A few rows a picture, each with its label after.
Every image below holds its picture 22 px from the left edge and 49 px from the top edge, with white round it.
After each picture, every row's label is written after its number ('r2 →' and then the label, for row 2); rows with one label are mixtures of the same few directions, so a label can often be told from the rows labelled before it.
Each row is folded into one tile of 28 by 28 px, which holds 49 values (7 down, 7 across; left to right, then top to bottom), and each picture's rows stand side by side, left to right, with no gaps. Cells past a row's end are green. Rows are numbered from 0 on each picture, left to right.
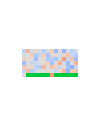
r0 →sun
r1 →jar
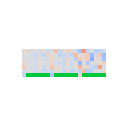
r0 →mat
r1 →mat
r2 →sun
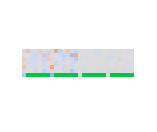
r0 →mat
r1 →mat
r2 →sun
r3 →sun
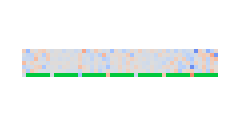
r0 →sun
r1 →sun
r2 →mat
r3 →mat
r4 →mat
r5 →jar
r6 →mat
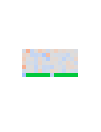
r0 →mat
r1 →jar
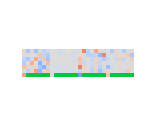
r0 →jar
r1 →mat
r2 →mat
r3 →mat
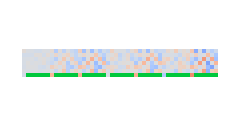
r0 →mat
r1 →jar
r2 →jar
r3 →sun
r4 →jar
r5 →jar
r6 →jar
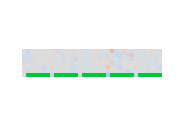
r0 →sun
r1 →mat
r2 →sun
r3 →mat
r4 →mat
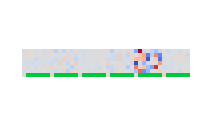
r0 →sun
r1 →jar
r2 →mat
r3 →sun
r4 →sun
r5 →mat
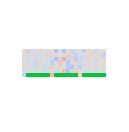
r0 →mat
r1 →jar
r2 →mat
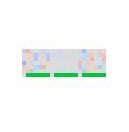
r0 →sun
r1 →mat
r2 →sun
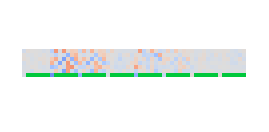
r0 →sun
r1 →jar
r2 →jar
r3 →sun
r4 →mat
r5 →jar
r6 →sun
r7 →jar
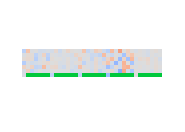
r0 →sun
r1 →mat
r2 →mat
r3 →jar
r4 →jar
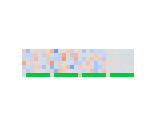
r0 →sun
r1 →sun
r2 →jar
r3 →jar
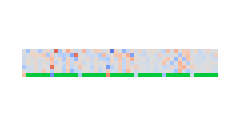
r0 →mat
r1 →mat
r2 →mat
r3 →mat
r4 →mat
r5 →jar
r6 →mat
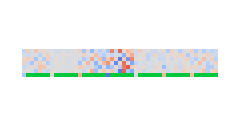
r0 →jar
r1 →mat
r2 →jar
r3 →jar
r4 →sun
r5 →mat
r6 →jar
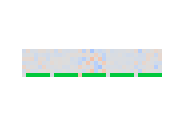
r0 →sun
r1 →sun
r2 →jar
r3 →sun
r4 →sun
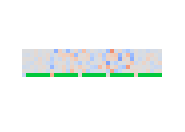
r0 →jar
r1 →mat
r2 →sun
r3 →sun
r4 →jar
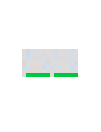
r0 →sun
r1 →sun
